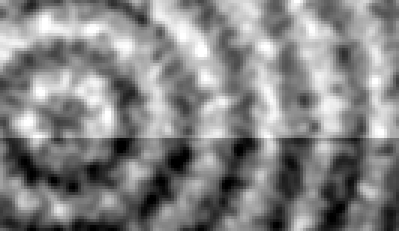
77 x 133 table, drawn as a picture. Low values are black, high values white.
Average level on the scale: 50%. Seam: horizontal, 60% of the way down, the top part higher. Rings: centred on the middle left. Ninth with the highest average: top middle.
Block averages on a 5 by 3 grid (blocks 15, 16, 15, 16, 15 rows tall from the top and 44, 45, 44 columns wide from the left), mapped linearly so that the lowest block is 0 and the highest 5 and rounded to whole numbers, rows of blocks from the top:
554 | 455 | 445 | 011 | 110
